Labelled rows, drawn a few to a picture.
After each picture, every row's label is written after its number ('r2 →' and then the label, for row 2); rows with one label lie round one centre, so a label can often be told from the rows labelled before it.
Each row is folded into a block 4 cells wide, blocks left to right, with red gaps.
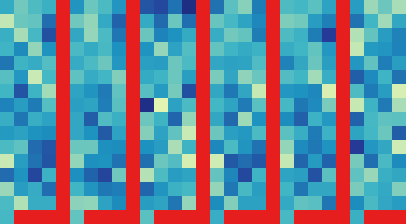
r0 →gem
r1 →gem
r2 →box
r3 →gem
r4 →gem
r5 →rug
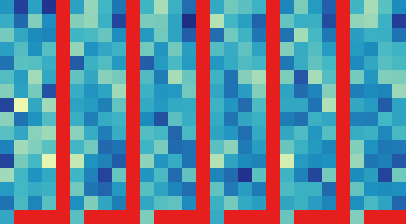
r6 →box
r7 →gem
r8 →gem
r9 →gem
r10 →gem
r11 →gem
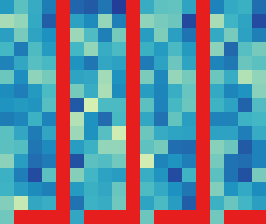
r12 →gem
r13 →box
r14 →gem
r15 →gem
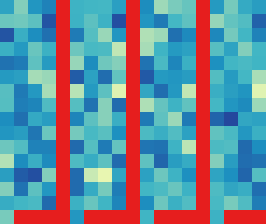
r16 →gem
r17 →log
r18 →rug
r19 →gem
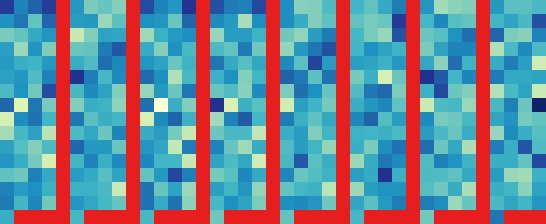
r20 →box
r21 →rug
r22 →box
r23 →box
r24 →rug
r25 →gem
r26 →rug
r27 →log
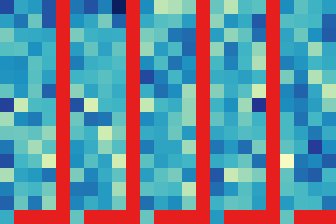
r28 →box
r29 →box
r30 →rug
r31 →log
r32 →gem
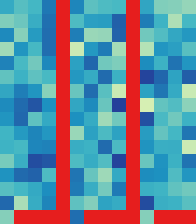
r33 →gem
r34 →log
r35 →rug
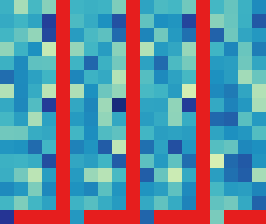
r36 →log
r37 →log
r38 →log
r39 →gem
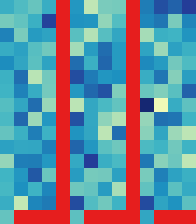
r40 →gem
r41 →rug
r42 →box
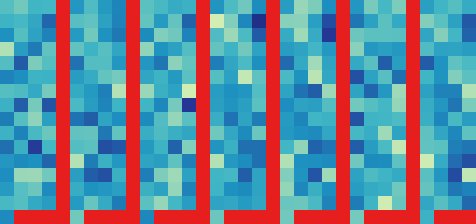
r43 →log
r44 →gem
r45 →log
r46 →gem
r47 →gem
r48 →rug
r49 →gem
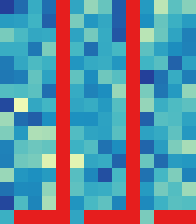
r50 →box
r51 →gem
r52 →rug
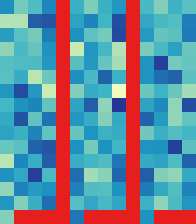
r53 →gem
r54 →log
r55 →log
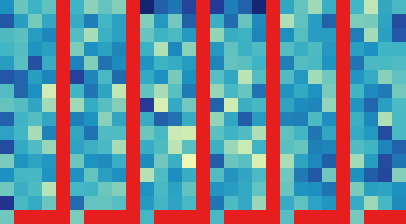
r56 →rug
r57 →rug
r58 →box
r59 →box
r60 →gem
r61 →gem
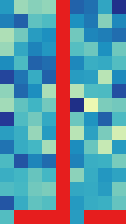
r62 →rug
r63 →box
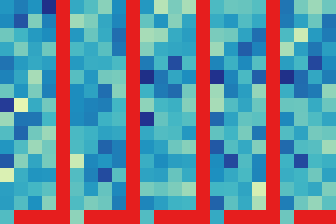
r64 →box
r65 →gem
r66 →rug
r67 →rug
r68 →rug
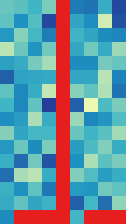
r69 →log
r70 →box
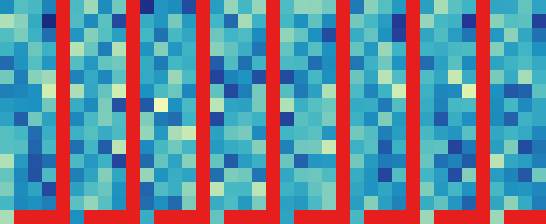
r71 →gem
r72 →log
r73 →box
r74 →rug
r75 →rug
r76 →gem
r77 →gem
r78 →gem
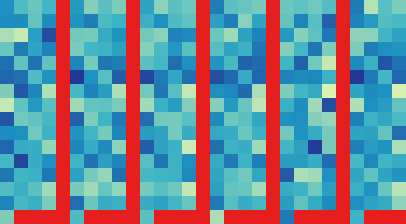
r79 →rug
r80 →rug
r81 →rug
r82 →rug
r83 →log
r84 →rug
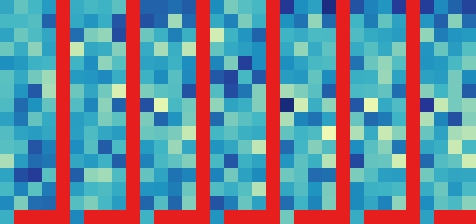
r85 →gem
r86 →log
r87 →box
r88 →rug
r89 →box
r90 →box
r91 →box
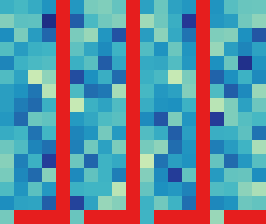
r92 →gem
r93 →rug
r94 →gem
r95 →rug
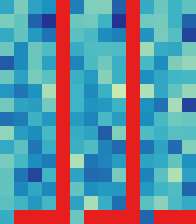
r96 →gem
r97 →gem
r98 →log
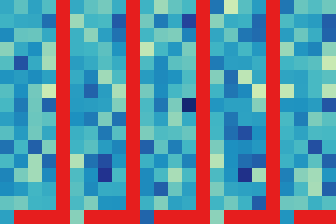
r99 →log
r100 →gem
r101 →log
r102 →gem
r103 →log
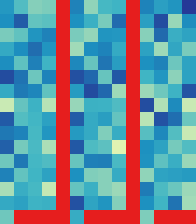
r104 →rug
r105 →rug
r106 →box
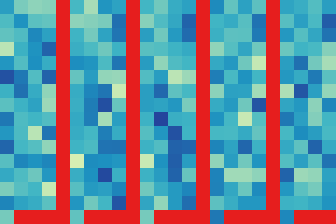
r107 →rug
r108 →gem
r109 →gem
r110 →log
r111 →log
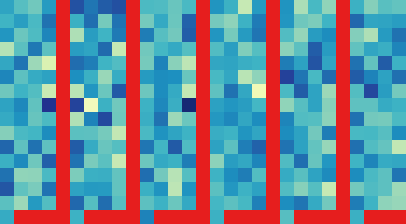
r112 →log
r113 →box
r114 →log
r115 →gem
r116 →rug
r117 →rug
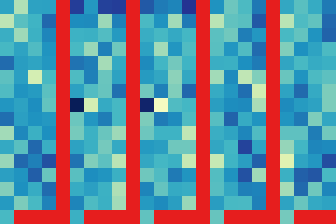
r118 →gem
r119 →box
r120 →box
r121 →gem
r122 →gem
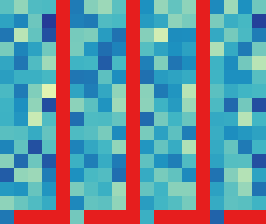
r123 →log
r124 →rug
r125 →rug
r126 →log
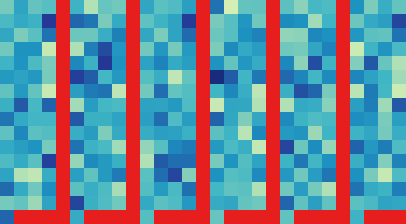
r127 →log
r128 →rug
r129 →gem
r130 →rug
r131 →rug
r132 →log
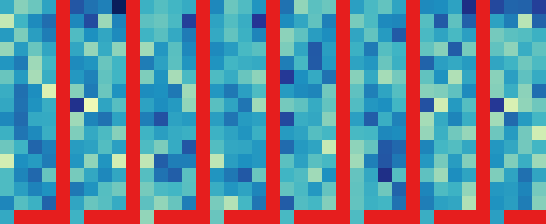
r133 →gem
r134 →box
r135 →gem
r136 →gem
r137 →rug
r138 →gem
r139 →box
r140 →box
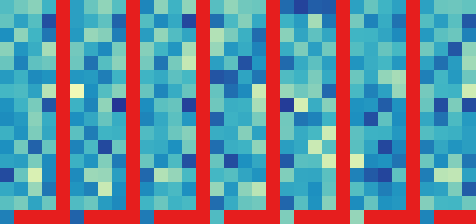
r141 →log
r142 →log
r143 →log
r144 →rug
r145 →box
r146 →gem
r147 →log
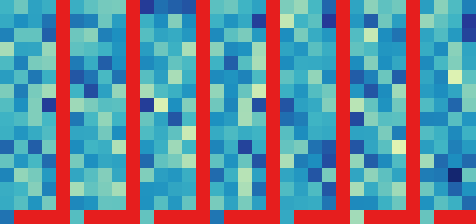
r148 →log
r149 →rug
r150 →box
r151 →log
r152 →gem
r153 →rug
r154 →gem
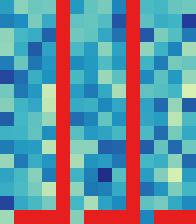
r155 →rug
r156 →gem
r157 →log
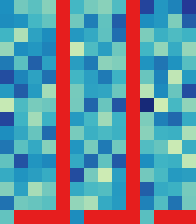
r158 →rug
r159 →log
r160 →box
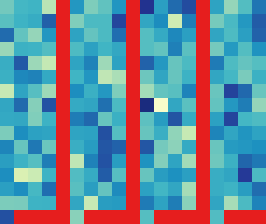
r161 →log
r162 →gem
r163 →box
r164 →gem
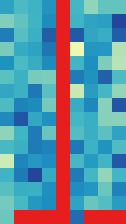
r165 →gem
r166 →log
